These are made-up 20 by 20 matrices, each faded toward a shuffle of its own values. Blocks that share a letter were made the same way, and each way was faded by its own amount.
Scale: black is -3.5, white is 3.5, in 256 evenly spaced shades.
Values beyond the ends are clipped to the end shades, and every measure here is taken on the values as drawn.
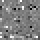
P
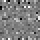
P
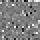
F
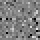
F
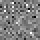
F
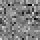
F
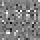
F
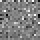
P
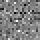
F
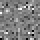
P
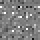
P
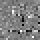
F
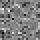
F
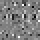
F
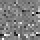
P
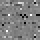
P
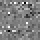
P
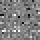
P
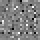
F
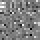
F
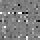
P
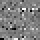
P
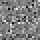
F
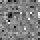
F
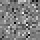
F
